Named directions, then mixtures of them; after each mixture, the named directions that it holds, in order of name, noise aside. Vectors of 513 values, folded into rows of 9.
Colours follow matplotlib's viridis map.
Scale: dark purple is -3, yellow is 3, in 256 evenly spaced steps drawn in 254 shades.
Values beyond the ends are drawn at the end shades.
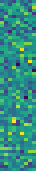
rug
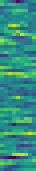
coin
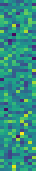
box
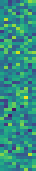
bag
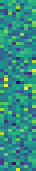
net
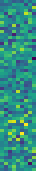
box, rug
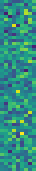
bag, box, rug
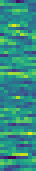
coin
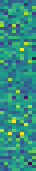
box, rug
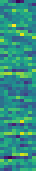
box, coin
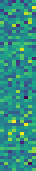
box, rug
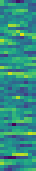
coin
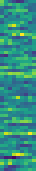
coin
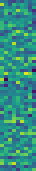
coin, net, rug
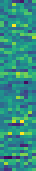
box, coin, rug
